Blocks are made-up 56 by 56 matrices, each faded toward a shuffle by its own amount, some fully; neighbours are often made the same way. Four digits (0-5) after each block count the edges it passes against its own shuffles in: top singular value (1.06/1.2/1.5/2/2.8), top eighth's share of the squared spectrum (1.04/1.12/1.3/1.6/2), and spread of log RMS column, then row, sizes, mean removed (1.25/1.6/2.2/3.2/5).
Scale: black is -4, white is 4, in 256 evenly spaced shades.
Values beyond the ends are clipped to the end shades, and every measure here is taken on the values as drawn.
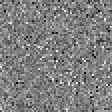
2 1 0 0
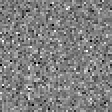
2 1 0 0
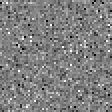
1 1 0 0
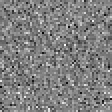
3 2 0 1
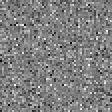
1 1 0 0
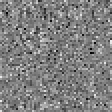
3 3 1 1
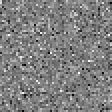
3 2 0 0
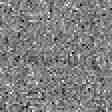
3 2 0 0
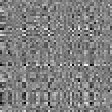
5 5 3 3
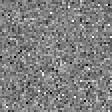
2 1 0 0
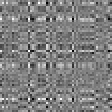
5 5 4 4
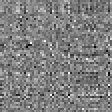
4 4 2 2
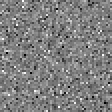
2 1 0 0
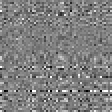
4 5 2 3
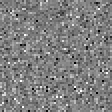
1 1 0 0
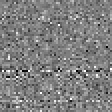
3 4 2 2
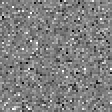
1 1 0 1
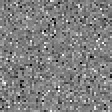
2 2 0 0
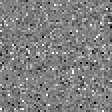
1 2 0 1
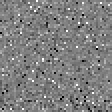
0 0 0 0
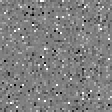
1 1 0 0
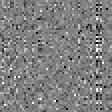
4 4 2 1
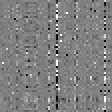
4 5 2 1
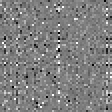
4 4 2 1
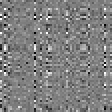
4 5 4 3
